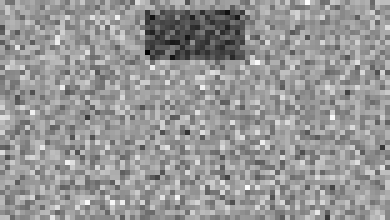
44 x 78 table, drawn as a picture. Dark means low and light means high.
Odd patch: lower, in the top middle. Average level on the scale: 60%. Stripes: none. Mirror symmetry: none. Ninth with the lowest average: top middle.
